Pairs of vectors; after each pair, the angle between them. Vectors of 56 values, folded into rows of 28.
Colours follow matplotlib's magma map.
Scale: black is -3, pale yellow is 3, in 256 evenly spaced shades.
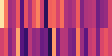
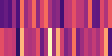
partly opposed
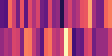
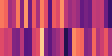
nearly opposite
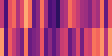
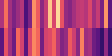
nearly opposite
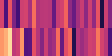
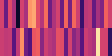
partly aligned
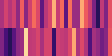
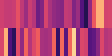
orthogonal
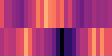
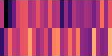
orthogonal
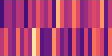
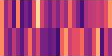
orthogonal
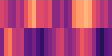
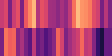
nearly parallel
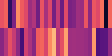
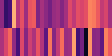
orthogonal
